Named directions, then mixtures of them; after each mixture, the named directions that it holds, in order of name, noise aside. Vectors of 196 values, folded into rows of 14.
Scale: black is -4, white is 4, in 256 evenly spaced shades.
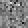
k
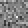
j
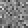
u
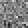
j, u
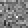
j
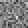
j, k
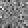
u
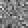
u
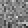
j, u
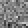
j, u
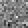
j, u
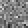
j, u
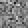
j, k
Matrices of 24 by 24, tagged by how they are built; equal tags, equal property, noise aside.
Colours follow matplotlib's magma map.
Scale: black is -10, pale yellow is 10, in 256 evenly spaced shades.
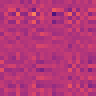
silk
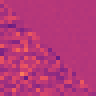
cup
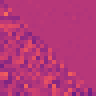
cup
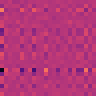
silk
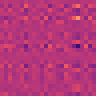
silk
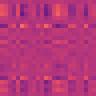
silk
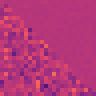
cup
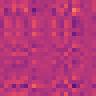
silk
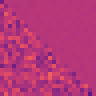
cup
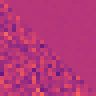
cup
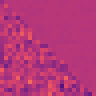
cup
